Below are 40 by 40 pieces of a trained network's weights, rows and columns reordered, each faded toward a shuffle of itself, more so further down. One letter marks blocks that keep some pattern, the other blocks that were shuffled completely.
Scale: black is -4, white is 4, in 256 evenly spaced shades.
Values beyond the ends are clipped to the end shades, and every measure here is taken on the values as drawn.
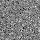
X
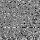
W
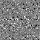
W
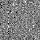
W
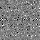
W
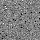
X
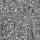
W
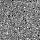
X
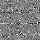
W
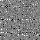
W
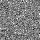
X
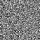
W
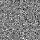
W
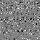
W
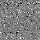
W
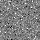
X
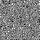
W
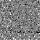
W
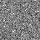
X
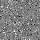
X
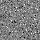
X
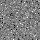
X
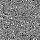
X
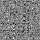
W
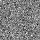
X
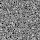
X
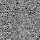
W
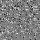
W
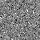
X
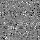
W
